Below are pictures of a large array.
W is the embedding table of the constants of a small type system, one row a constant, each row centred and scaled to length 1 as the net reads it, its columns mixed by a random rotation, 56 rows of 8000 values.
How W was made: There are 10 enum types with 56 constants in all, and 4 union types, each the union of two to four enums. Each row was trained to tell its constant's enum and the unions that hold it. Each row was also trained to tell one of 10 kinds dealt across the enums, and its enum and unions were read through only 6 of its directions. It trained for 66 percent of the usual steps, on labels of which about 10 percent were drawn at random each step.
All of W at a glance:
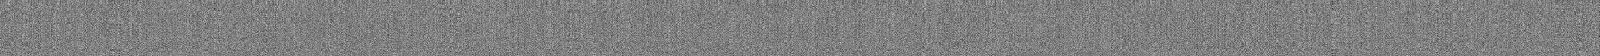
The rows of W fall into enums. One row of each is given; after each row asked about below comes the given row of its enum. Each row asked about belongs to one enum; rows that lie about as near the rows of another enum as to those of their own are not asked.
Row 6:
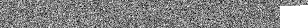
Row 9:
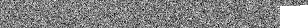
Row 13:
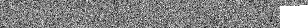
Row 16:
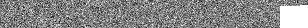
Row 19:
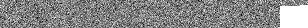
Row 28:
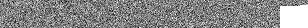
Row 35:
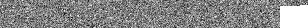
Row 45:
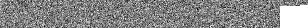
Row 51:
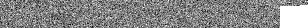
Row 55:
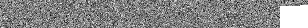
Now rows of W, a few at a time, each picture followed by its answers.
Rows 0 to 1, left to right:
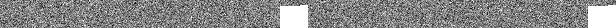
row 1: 9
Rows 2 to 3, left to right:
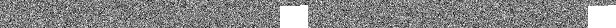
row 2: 51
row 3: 16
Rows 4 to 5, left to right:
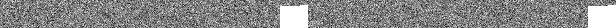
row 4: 9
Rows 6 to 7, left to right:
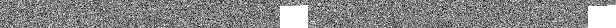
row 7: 19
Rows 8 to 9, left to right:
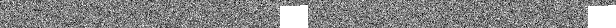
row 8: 16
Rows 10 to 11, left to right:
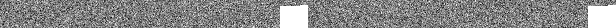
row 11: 45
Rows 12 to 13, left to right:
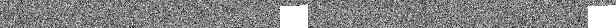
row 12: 45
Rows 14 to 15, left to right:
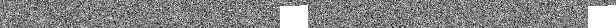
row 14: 51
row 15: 35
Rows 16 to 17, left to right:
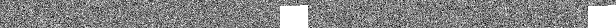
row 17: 35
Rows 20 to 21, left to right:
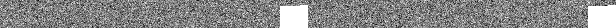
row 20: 19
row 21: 35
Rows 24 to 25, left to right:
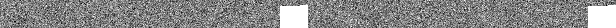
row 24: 9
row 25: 51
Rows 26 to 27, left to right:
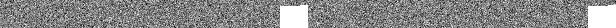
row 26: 35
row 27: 9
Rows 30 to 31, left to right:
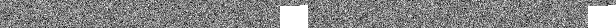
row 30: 45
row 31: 9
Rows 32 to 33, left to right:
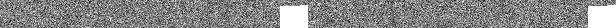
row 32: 51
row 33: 19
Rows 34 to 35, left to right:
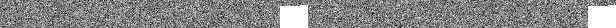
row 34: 9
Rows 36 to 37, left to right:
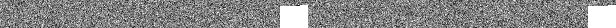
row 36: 45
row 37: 16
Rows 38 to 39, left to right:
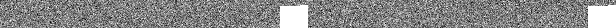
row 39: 45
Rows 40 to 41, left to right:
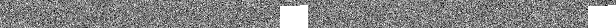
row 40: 28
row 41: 45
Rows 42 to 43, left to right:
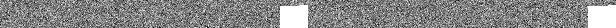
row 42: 19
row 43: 51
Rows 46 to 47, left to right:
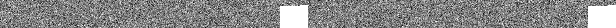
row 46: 51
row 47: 35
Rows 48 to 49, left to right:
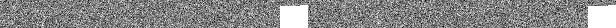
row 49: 55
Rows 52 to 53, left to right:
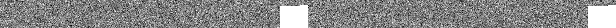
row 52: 19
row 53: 55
